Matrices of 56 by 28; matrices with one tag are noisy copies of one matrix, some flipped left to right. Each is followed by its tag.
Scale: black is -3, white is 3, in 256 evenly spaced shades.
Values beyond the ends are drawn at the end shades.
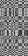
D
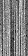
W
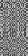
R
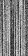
W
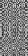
R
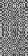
R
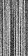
W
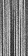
W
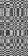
D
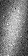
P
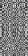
R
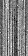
W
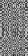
R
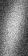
P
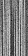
W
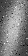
P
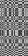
D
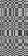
D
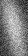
P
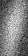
P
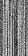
W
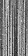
W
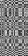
D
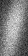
P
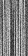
W
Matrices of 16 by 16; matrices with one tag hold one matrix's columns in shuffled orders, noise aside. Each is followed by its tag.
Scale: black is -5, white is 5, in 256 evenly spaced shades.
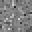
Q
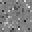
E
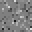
E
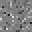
Q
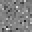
E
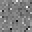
E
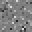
E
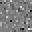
E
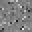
E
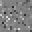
Q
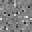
Q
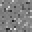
E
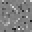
E
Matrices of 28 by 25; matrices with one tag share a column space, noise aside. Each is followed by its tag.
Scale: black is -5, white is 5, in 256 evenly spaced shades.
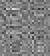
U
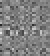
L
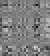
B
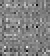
B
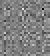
U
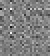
U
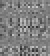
B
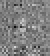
B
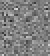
U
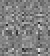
L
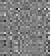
U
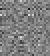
U
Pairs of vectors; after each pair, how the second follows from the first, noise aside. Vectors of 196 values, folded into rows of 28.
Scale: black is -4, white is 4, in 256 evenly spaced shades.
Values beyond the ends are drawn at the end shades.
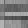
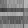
reversed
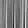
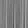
shrunk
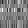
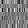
sign-scrambled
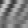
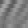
shrunk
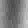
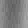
shrunk
